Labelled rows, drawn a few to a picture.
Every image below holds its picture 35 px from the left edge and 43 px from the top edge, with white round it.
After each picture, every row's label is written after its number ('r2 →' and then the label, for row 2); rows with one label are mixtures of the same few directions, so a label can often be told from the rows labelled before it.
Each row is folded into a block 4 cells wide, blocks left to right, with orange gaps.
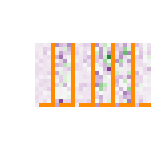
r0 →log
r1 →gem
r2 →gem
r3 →gem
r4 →log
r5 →gem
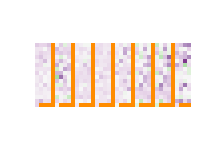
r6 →gem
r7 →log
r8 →gem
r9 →log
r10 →log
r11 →gem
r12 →gem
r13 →gem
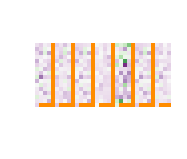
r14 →log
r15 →log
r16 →log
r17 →gem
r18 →gem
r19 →log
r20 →log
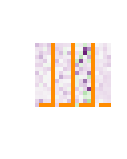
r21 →gem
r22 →log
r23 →log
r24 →gem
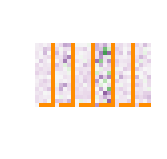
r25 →log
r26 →gem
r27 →gem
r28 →log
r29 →log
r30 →log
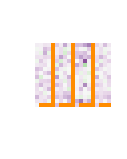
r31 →log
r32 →log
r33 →gem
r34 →log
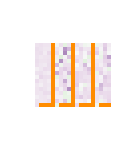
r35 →log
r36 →log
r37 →gem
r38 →gem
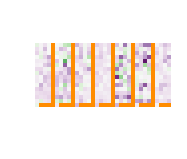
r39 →gem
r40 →gem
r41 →gem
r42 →gem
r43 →log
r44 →gem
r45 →gem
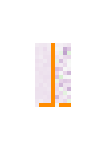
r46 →gem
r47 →log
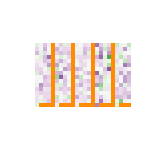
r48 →gem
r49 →log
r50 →log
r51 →gem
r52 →gem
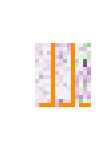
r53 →log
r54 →gem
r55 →gem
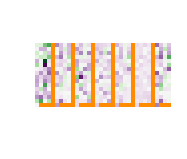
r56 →gem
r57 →gem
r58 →log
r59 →log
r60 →gem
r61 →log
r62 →gem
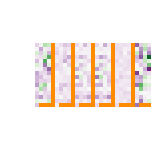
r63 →gem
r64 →gem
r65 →log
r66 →log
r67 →log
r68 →gem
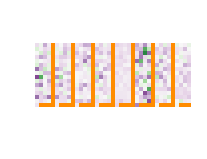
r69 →log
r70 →log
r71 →gem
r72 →log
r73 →gem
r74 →log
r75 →log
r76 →gem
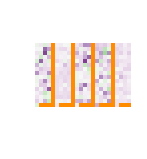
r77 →log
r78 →gem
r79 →gem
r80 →log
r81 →log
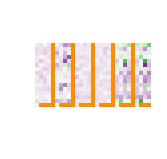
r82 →log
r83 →gem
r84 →log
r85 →log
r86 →gem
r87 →gem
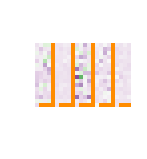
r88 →gem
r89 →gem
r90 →log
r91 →log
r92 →log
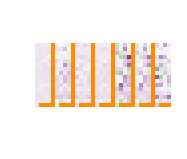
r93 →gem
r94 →gem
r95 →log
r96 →gem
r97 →gem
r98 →gem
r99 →log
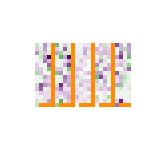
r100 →gem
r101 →gem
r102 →log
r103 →log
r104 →gem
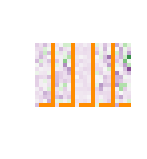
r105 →log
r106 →gem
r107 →log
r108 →gem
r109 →gem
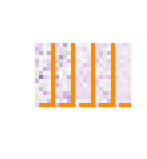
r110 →log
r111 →log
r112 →gem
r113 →log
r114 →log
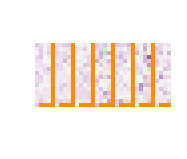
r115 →gem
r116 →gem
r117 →gem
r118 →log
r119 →gem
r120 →gem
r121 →log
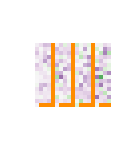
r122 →gem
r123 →log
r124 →gem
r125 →log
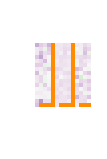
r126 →gem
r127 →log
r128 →log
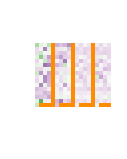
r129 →gem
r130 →gem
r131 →log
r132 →log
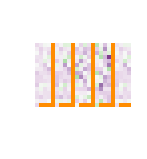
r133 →gem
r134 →gem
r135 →log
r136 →gem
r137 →gem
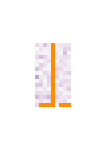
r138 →log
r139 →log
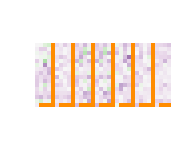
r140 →gem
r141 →log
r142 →log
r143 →log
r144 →gem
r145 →gem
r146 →gem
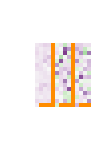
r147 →gem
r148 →log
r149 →log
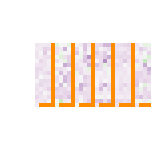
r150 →log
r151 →gem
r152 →gem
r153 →gem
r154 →gem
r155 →gem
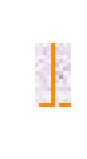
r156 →log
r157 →log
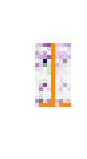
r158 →gem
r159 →gem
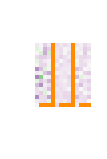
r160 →log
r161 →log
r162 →log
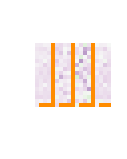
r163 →gem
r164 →log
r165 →log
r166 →gem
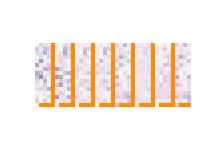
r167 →log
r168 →log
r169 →log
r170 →log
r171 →log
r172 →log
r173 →gem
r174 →log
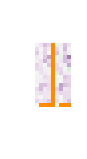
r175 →gem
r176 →gem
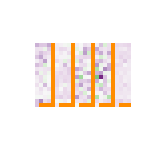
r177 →gem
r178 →gem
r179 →log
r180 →log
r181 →gem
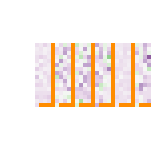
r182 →log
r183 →log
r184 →gem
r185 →gem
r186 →log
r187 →gem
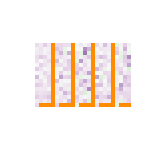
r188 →log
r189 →log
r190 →log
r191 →log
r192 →gem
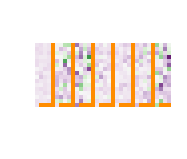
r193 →log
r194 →gem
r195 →gem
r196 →log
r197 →gem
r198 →log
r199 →gem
